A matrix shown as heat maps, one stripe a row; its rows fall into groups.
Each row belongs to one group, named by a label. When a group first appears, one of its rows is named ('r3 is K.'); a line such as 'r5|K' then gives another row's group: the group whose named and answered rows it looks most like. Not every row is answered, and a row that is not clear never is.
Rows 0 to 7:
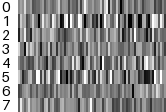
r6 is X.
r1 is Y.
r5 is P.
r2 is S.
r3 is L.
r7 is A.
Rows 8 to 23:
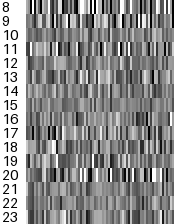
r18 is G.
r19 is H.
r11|H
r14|A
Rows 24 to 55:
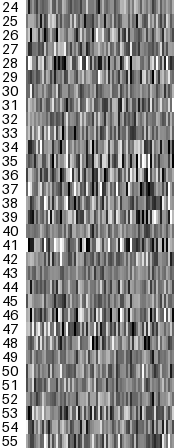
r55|P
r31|Y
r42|S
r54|L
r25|G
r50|S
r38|P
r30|H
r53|H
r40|Y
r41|L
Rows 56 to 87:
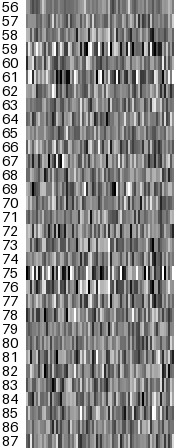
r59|A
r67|P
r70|G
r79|Y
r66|A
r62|G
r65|P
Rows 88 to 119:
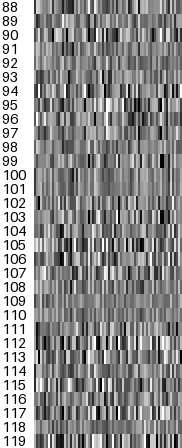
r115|S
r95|X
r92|A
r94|H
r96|A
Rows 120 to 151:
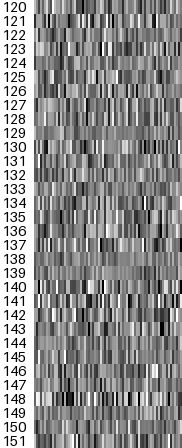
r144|H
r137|Y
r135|X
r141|H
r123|S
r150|L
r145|H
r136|X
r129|G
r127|H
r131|H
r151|L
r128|H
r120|P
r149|S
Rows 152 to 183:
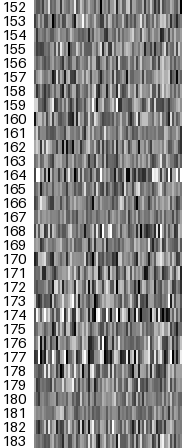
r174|A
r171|Y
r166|X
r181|G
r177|H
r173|L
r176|H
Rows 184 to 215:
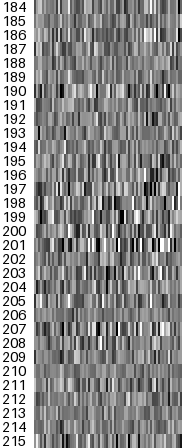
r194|H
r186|S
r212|Y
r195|A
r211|G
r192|Y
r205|S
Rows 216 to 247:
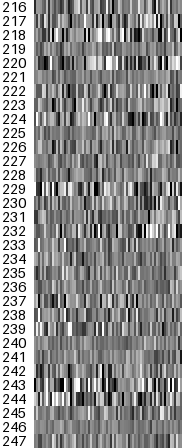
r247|P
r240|S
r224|A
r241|Y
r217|S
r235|L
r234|P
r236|P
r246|G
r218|X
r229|L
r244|P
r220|X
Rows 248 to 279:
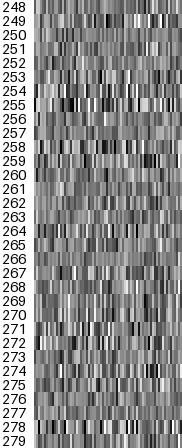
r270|Y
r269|Y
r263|A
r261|G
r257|X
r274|Y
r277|H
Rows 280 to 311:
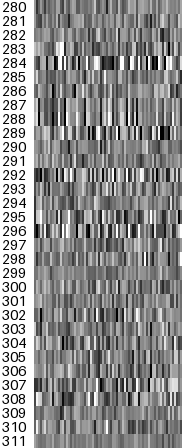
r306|G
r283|G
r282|A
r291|P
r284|Y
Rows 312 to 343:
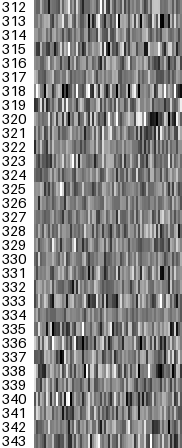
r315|Y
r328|S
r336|P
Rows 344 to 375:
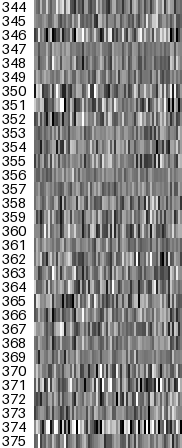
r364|G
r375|H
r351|G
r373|X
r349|A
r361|A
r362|S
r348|P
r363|P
